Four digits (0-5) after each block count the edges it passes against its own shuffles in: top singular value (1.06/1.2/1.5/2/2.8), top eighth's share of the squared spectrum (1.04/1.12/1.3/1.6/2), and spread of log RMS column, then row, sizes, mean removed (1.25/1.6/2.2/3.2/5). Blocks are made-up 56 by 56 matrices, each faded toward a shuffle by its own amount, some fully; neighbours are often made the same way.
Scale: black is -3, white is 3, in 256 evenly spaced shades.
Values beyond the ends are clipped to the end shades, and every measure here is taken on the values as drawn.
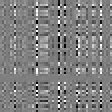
5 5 4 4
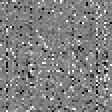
3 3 2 1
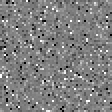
0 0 0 0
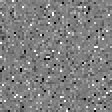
0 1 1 0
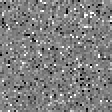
1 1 0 0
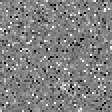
0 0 0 0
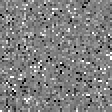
2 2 0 0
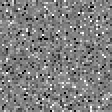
0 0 0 0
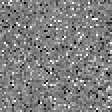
1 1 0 0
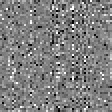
3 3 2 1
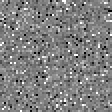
1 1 0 0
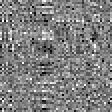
4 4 2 2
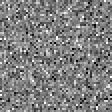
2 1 0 0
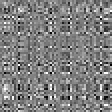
5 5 4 4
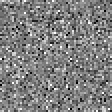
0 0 0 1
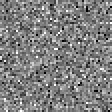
1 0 0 0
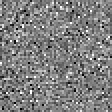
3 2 1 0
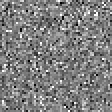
3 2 0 1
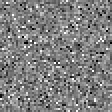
1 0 0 0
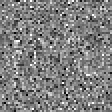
3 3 1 1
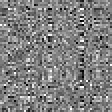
4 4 3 2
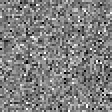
2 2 0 0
